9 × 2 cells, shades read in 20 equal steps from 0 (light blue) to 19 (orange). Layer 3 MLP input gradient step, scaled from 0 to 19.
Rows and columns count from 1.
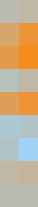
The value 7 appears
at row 1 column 2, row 4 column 2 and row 8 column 1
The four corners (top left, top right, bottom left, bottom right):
6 7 6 6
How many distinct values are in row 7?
2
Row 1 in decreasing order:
7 6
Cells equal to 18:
0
